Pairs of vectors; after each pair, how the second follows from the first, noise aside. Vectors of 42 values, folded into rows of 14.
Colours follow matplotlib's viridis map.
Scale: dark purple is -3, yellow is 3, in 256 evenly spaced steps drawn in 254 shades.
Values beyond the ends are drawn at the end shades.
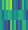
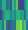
reversed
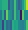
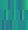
shrunk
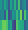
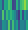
reversed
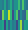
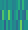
shrunk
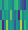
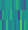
shrunk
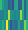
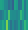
shrunk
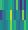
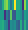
shuffled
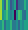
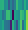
reversed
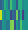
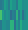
shrunk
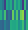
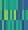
reversed
